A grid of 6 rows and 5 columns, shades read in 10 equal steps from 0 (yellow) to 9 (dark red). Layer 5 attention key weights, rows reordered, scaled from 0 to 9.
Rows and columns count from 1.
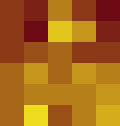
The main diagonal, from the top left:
7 9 5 3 3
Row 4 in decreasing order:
5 5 4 3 3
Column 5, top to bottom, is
9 8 7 4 3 2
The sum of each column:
36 30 25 28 33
